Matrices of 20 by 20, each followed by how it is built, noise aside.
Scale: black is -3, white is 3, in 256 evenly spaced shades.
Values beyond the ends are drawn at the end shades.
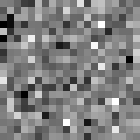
noise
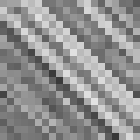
Toeplitz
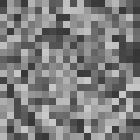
noise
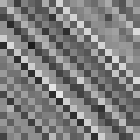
Toeplitz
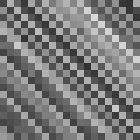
Toeplitz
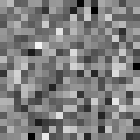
noise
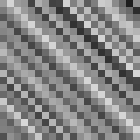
Toeplitz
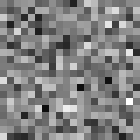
noise
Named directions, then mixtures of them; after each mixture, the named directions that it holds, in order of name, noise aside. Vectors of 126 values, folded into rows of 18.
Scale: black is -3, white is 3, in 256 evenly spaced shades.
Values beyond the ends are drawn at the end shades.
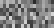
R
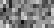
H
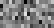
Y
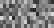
R, Y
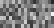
R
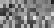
H, R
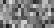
H, R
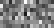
Y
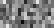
H, Y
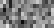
H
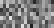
R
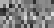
H, R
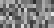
R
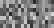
R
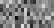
R, Y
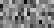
Y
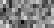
H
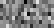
H, Y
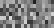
R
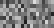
R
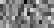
H, Y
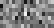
Y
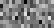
Y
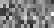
H, R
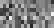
H, R
